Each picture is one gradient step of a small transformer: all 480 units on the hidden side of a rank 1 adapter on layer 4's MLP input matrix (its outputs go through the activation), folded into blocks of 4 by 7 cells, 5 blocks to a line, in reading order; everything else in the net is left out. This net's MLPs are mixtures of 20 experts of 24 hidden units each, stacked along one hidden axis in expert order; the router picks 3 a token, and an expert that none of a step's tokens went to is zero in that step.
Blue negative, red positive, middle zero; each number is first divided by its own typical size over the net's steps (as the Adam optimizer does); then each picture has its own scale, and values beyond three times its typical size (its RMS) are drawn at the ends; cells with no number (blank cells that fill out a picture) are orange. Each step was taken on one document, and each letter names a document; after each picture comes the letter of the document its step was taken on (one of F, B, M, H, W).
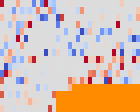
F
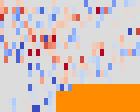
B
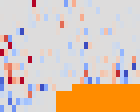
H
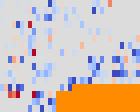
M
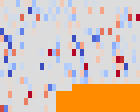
F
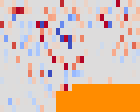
B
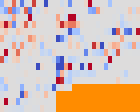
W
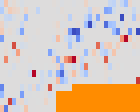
W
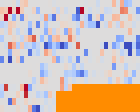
B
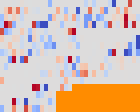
B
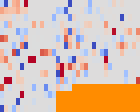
W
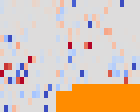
H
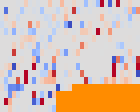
M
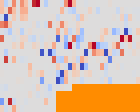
W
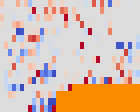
M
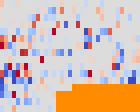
F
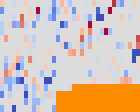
F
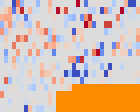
B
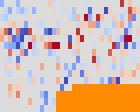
B
